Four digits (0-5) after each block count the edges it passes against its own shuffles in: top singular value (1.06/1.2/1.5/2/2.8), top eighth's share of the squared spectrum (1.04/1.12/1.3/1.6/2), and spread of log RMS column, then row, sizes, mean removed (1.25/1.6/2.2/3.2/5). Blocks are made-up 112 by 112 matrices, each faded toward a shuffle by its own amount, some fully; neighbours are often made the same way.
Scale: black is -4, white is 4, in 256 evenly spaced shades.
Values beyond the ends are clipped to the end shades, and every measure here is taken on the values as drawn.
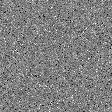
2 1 0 0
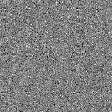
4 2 1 1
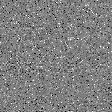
3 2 0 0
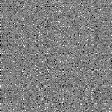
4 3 2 2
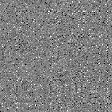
4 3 2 2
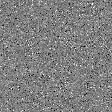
3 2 0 0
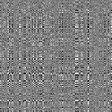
5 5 4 4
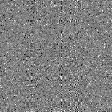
4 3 2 2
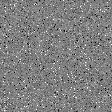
3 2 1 0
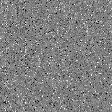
3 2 1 0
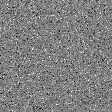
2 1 0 0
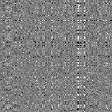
5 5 3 3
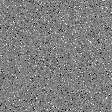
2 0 0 0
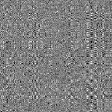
5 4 3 3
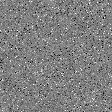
0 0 0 0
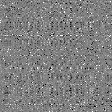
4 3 2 2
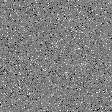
2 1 0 0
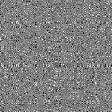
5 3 2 2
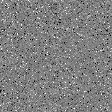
3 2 0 1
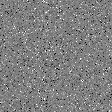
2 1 0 0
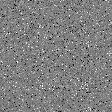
2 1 0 0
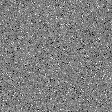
0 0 0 0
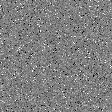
0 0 0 0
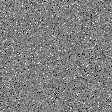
0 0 1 0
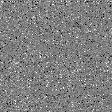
3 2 0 2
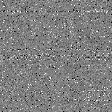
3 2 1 2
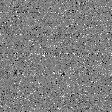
3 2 0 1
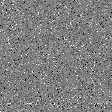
2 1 0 0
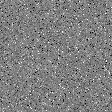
0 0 0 0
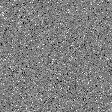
0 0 0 0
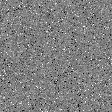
0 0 0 0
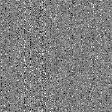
2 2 3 0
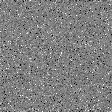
2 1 0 0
